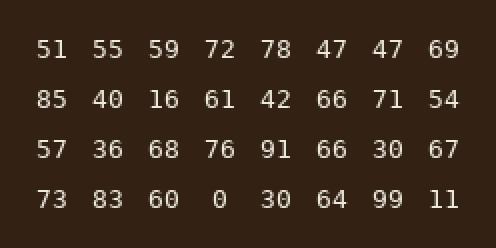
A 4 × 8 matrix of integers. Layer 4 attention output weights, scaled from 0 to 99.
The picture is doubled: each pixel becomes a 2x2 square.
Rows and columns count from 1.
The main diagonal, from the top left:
51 40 68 0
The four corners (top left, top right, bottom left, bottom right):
51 69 73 11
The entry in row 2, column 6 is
66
